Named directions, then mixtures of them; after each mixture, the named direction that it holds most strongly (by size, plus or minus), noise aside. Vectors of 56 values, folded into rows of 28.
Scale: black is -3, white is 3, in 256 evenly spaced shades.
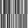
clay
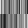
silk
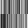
silk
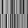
clay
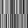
clay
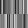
clay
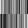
silk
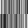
silk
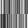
silk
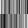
silk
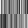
silk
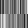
silk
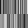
silk
